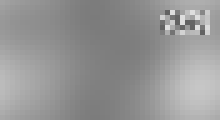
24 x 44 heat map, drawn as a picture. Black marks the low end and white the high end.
An odd patch, rougher than its surroundings, sits in the top right. There are no regular stripes. The bottom right is the ninth with the highest average. On average the colour sits 60% of the way up the scale. Values change most from cell to cell in the top right.
